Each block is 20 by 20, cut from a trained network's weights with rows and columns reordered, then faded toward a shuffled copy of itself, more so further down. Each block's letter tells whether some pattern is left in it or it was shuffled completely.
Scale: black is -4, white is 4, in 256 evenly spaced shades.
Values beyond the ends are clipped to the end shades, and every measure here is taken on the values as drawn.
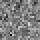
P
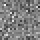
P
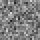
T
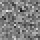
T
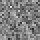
P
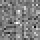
T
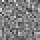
T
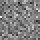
P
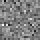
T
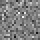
P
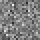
P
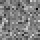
T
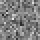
P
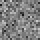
P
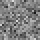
P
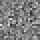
T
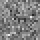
P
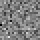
P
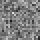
P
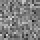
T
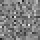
T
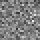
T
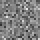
P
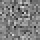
T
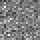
P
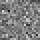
T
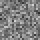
P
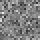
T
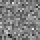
P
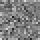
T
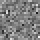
P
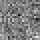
T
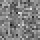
T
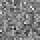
P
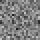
T
